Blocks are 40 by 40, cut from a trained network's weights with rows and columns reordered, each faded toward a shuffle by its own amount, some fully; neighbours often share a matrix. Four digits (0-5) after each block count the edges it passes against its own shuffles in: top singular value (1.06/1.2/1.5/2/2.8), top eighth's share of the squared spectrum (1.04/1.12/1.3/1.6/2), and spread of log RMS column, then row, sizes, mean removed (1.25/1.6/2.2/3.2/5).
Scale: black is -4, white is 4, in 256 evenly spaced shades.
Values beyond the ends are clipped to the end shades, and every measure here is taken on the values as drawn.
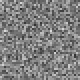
0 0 0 0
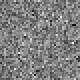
0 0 0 0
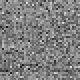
1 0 0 0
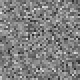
0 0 0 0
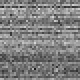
4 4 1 3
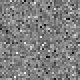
0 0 0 0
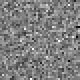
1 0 0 0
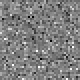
1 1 0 0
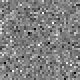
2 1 0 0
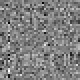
3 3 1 1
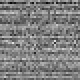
4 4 0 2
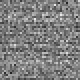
3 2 1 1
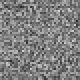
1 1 0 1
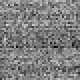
3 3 0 1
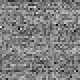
3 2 0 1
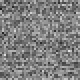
2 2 0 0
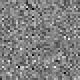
3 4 2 1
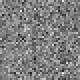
3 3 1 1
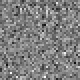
2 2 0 0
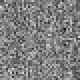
2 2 0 0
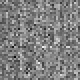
3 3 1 1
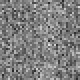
2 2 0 0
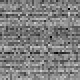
4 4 0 2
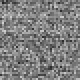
2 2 0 0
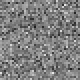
1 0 0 0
